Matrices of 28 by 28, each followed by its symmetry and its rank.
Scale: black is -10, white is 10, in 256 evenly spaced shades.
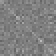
symmetric, rank five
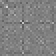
symmetric, rank five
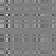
neither, rank one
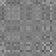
symmetric, rank three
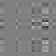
neither, rank one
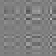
neither, rank one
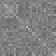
symmetric, rank five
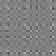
symmetric, rank two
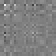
symmetric, rank three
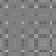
symmetric, rank one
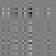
neither, rank one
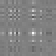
symmetric, rank two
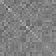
symmetric, rank five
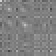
symmetric, rank three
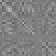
symmetric, rank five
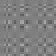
symmetric, rank one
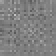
symmetric, rank three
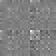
symmetric, rank three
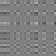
neither, rank one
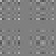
symmetric, rank one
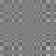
symmetric, rank one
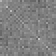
symmetric, rank five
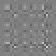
symmetric, rank two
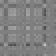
symmetric, rank two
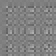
symmetric, rank two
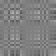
symmetric, rank one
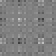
symmetric, rank two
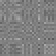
symmetric, rank three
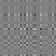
neither, rank one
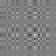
symmetric, rank one
